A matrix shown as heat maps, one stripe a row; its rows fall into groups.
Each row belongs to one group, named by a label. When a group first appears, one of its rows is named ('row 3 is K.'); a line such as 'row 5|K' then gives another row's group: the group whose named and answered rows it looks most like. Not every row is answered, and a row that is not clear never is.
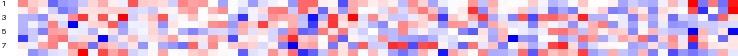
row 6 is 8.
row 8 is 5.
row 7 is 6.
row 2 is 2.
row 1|2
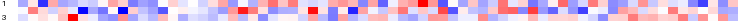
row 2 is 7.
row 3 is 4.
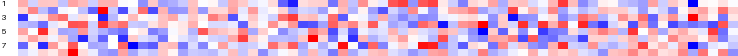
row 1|6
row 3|8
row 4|5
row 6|7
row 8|4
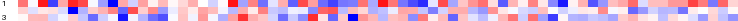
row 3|7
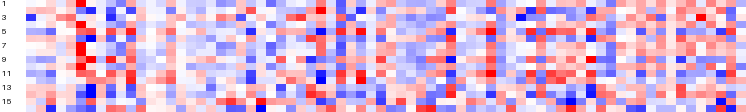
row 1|4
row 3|8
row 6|7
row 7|4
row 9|5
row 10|4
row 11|5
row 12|5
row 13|7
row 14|7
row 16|2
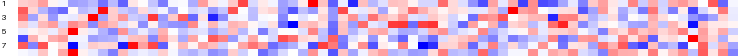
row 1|7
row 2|6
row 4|6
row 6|8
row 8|4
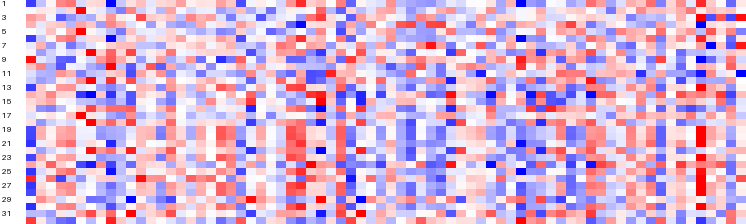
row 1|8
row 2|4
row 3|2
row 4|6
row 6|8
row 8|5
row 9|6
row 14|7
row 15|7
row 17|4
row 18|5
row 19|8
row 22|5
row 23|8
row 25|8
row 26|2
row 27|8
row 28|8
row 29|7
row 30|8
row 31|5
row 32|6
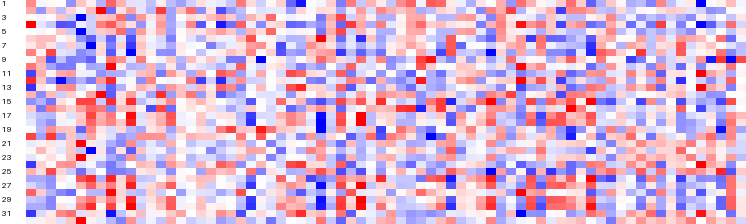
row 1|6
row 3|2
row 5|2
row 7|7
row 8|7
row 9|2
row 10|6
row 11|8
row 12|6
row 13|8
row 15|5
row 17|5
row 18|5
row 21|4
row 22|7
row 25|7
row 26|5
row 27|5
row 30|5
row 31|8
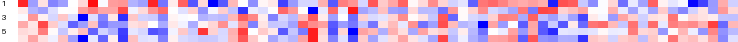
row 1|6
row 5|7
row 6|7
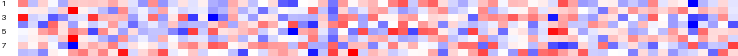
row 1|6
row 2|4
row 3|6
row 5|6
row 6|4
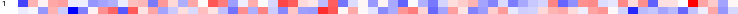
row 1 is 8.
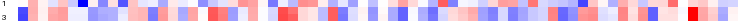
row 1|7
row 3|8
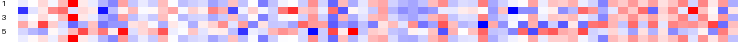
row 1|4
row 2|8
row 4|7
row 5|5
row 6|4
